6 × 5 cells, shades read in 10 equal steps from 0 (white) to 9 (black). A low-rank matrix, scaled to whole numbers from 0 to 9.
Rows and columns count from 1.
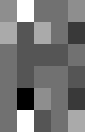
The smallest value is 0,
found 2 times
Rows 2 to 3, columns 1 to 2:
3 6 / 5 6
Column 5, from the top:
4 7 5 6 7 3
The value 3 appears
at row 2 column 1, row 2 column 3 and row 6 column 5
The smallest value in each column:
3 0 3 5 3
